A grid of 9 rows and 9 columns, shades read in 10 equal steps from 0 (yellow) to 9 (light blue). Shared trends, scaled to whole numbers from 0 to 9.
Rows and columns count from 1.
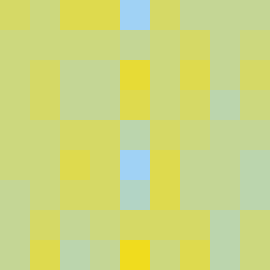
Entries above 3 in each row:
5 8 5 6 6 6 6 5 6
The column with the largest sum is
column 8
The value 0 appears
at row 9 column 5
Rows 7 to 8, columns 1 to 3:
5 4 3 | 5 3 5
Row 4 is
4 3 5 5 2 4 3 6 4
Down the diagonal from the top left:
3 4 5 5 6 2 5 6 4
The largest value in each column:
5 4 6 5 9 4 5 6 6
